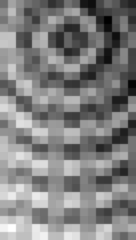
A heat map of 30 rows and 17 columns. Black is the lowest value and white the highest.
Ninth with the highest average: bottom left. Rings: centred on the top middle. Slope: up to the bottom left. Average level on the scale: 50%.
